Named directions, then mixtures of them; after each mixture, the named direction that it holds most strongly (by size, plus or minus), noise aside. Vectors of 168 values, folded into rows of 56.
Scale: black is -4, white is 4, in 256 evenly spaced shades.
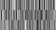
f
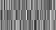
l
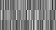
l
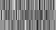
f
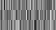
l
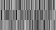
f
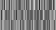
f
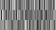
f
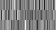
f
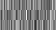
l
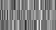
f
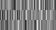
f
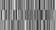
f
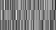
l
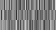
f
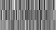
f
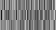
f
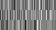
f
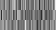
f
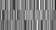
f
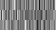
f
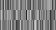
l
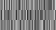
l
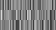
l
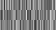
l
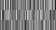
f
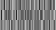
f
